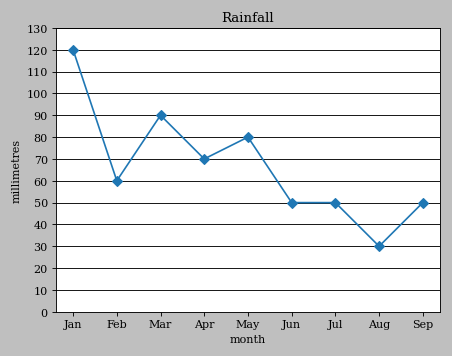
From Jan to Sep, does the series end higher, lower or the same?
lower
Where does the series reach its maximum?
Jan
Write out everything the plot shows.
Title: Rainfall
x-axis: month, ticks Jan Feb Mar Apr May Jun Jul Aug Sep
y-axis: millimetres, ticks 0 10 20 30 40 50 60 70 80 90 100 110 120 130
Values:
120 60 90 70 80 50 50 30 50
